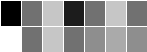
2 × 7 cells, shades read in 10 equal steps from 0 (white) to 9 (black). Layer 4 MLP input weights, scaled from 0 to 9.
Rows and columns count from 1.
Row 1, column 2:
5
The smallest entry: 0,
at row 2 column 1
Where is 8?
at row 1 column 4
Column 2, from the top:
5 5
